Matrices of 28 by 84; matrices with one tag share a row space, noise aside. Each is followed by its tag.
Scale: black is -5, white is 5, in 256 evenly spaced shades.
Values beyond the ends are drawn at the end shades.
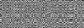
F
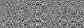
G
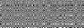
F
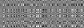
G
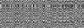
F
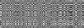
F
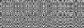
F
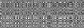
F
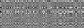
F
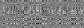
G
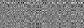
G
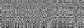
F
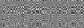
G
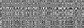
F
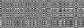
F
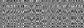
G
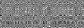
F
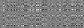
G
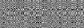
G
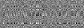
G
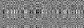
G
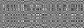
G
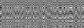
F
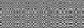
F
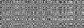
F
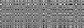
F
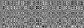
G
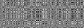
G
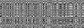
F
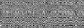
F
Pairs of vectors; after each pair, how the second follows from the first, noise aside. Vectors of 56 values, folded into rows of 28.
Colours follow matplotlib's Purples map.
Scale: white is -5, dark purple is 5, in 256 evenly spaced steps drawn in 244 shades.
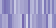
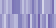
shuffled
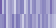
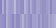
shrunk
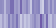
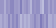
shrunk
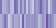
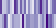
scaled up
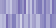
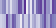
scaled up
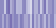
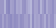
shrunk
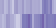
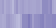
shrunk
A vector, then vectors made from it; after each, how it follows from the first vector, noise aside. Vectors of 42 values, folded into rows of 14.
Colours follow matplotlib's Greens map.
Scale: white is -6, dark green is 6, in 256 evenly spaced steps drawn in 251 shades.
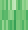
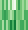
scaled up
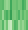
wrapped around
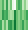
scaled up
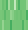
partly zeroed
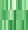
scaled up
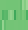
partly zeroed
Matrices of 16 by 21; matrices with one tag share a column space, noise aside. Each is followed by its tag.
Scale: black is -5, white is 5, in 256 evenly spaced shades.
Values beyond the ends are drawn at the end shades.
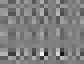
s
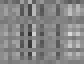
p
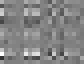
s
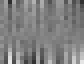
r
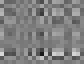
s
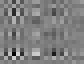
s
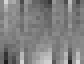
r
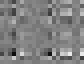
s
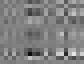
s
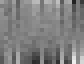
r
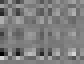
s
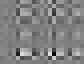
s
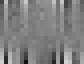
r
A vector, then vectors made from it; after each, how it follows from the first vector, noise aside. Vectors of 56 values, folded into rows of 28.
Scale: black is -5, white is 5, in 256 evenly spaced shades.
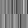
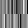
scaled up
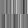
negated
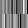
scaled up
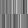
negated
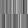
negated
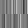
negated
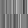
negated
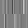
partly zeroed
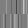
partly zeroed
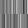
negated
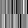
scaled up
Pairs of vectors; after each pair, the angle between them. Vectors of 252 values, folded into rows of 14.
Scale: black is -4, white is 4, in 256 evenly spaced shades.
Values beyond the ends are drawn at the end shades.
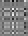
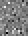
orthogonal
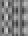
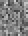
partly aligned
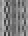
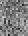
partly aligned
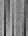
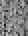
partly aligned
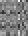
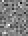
orthogonal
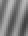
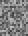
orthogonal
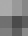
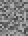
orthogonal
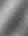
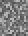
orthogonal
